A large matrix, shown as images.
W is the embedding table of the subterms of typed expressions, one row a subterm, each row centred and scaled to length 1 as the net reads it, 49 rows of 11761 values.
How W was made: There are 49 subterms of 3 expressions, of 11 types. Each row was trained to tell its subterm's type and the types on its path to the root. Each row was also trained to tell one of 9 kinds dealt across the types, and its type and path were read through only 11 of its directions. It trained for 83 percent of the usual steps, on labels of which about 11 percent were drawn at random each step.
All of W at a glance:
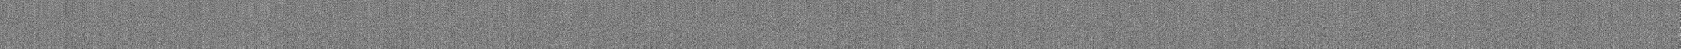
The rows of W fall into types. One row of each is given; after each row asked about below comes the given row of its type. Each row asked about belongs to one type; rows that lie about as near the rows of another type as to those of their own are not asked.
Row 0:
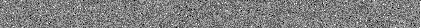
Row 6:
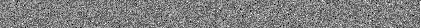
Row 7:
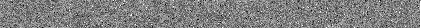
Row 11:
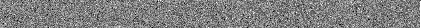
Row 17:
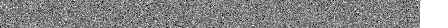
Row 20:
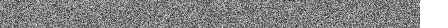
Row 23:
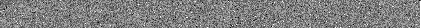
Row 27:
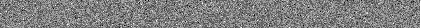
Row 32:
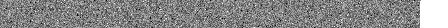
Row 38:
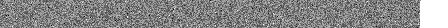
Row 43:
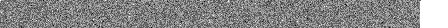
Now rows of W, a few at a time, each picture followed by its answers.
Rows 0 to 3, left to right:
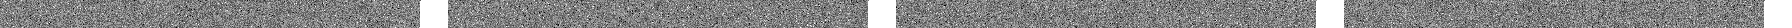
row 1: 20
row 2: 17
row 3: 0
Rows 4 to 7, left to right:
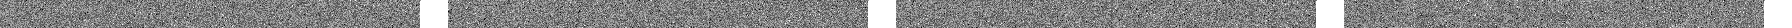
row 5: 20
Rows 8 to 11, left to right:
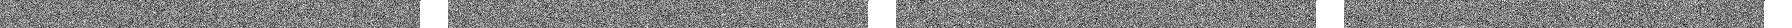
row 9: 17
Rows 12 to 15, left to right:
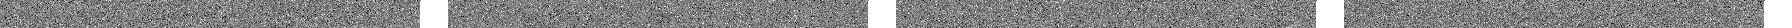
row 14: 0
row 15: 7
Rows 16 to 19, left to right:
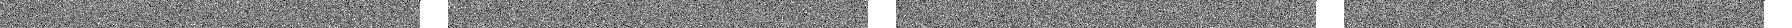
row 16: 7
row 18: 23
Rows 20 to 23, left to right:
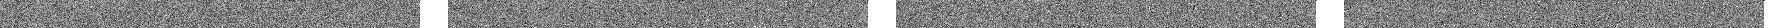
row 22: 43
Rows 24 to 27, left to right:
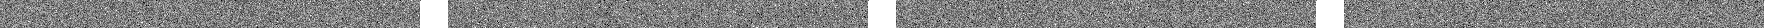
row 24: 23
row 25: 32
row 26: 32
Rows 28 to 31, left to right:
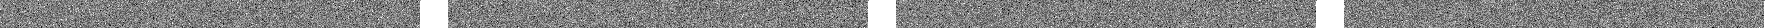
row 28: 20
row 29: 20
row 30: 38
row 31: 0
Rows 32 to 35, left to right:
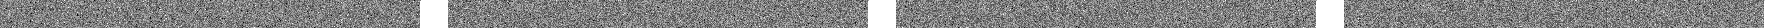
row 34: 17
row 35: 27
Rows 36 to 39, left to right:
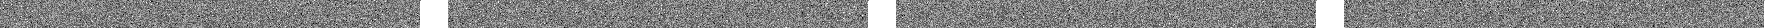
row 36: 27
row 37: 6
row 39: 17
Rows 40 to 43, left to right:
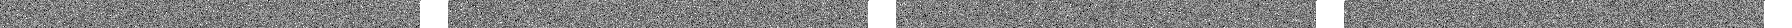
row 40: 38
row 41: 43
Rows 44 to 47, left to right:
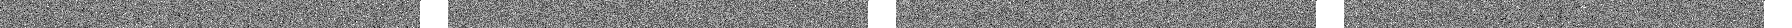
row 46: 6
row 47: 6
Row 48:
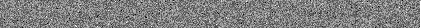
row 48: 6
